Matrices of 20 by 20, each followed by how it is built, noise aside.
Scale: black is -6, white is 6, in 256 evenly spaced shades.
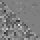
lower triangular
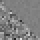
lower triangular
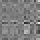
low rank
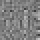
low rank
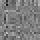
low rank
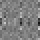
low rank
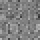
low rank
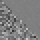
lower triangular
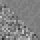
lower triangular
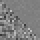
lower triangular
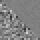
lower triangular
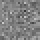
low rank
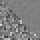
lower triangular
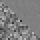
lower triangular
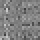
low rank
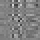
low rank
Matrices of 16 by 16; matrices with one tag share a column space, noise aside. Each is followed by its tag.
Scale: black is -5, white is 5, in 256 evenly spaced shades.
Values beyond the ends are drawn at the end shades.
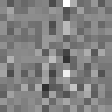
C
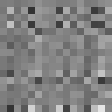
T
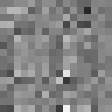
T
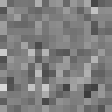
C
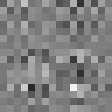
C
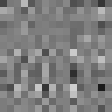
C
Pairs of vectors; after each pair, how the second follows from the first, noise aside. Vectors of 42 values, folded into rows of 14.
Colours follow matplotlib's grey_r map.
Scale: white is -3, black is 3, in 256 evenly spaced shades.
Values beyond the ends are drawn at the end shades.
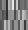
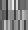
copied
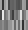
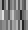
sign-scrambled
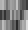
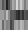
wrapped around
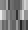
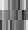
wrapped around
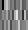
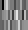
copied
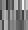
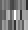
wrapped around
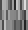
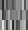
reversed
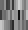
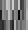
sign-scrambled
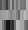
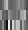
sign-scrambled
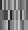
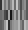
copied
